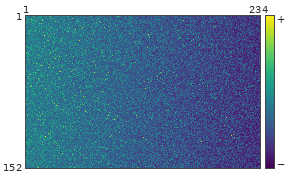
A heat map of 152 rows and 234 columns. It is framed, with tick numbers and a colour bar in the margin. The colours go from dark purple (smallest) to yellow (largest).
Slope: up to the left. Stripes: none. Grain: fine. Average level on the scale: 30%.
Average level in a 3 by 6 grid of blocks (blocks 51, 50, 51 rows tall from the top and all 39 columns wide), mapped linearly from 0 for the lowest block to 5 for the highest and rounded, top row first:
5 4 3 2 1 0 | 5 4 3 2 1 0 | 5 4 3 2 1 0
